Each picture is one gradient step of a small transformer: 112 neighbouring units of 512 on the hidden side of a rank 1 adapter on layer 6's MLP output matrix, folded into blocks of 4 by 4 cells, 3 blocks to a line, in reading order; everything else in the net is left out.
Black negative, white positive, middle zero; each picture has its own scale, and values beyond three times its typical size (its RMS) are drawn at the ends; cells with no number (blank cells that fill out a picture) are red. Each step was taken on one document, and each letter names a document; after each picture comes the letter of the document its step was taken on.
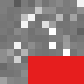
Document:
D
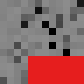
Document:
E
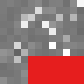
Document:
D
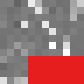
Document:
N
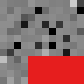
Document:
E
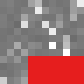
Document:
N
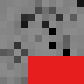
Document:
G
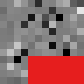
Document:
G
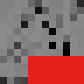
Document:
E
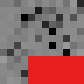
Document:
D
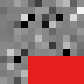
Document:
G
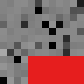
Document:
N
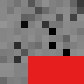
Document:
E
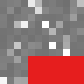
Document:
N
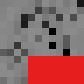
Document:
G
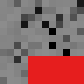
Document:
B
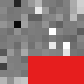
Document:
N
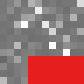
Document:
N
